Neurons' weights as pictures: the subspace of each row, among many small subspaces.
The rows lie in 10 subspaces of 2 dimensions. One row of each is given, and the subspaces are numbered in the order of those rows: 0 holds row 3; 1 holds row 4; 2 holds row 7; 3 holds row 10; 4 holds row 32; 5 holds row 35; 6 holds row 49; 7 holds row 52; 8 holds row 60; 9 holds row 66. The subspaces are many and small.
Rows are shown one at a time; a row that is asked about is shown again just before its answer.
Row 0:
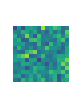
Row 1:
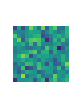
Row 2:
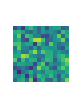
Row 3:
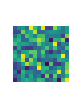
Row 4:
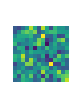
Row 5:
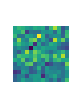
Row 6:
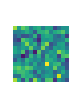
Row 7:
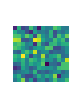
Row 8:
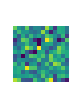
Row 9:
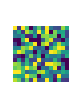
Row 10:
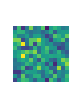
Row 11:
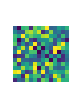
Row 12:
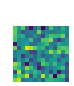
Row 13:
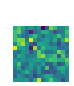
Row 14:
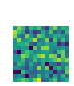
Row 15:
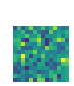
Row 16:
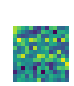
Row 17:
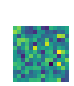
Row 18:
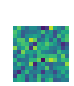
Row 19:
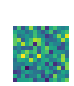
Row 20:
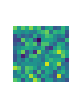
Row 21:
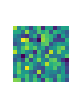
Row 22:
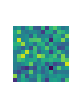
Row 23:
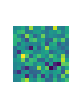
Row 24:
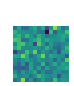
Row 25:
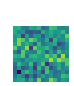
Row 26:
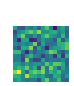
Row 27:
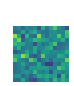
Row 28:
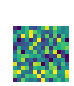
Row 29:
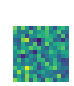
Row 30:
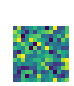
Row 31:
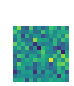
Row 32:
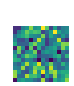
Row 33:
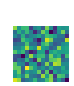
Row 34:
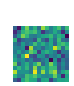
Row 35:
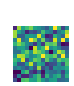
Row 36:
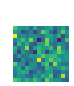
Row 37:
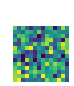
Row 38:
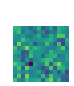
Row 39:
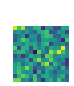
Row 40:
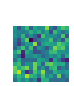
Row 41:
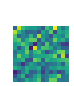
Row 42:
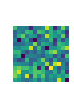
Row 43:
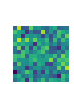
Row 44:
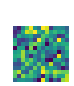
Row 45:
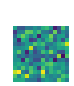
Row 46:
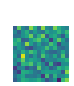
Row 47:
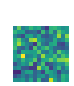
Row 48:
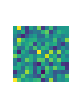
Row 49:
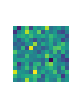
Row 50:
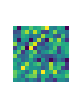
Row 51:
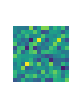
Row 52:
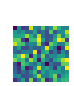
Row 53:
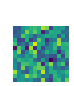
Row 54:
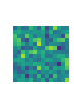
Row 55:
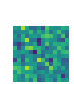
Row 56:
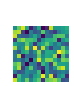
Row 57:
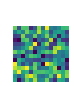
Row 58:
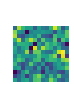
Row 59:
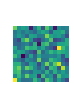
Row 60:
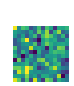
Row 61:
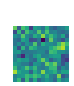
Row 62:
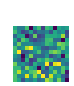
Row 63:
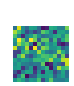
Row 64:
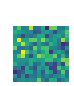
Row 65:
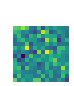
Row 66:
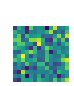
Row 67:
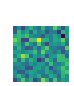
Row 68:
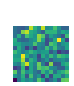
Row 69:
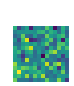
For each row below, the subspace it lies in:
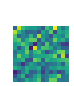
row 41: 5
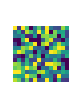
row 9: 7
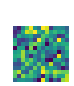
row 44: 1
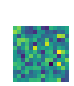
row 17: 1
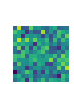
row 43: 6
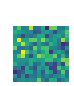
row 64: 3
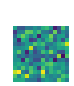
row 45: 5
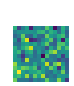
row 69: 0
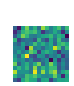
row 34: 6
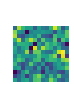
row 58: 5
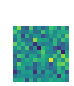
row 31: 6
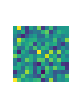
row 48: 8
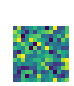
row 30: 9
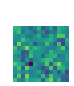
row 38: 1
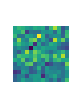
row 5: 5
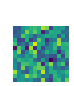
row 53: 4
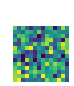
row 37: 5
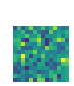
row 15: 7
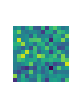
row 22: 3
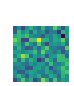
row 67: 8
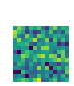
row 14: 1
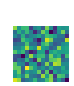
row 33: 9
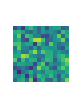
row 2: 8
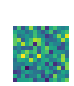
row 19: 3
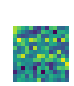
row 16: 3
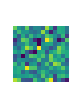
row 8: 9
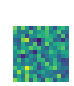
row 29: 8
